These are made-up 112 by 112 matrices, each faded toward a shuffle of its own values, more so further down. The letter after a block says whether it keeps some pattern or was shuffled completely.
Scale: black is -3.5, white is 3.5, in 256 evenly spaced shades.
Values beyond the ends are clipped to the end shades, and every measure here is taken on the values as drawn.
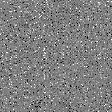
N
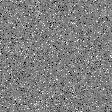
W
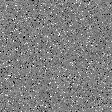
W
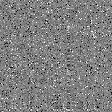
N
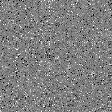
N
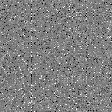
N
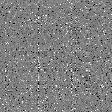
N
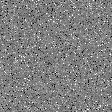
W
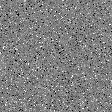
W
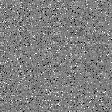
N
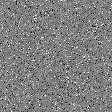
W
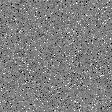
W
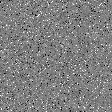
W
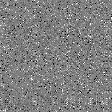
N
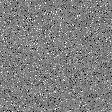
W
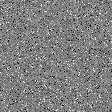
W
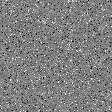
W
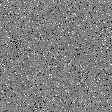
W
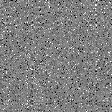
N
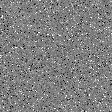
W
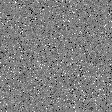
W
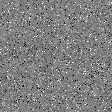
W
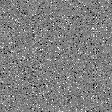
N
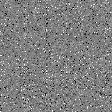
N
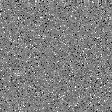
N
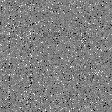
N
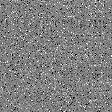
N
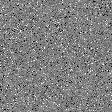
W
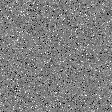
W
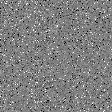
N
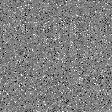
N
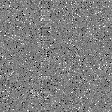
N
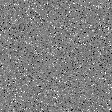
W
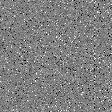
N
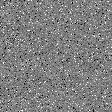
W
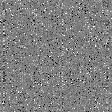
N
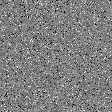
W
